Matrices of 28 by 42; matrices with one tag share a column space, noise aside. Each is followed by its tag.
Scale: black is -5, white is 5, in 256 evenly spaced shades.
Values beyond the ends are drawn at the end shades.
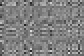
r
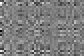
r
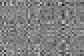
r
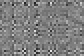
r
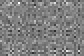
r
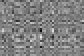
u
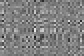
u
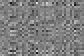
r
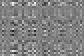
r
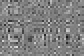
u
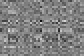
u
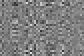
r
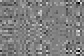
r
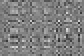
u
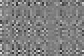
r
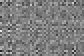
r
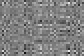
r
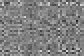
r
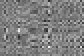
u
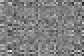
r
